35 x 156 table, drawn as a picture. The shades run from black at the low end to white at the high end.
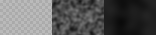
The table splits into one row of 3 panels. Panel 1,1: high, checkered, faint in contrast. Panel 1,2: low, blotchy. Panel 1,3: very low, smooth, faint in contrast.
